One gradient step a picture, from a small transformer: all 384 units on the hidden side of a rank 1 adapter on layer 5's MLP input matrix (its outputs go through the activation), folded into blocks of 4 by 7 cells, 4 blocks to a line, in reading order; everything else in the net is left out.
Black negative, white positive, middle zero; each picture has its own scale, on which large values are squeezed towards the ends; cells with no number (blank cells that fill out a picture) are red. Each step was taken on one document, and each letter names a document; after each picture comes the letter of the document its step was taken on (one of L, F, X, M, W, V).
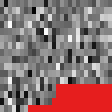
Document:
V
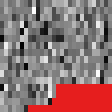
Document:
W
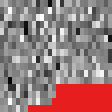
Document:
V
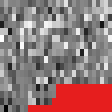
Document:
W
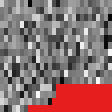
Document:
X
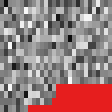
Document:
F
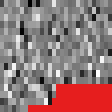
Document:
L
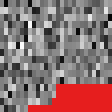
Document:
W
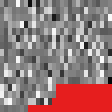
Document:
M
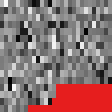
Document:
M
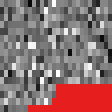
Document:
L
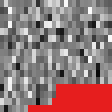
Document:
V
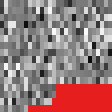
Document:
M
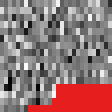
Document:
F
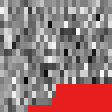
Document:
F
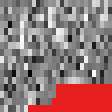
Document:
W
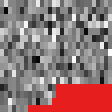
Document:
M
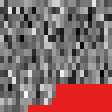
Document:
F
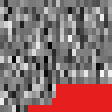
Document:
F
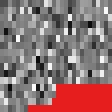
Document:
L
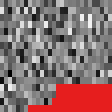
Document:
F
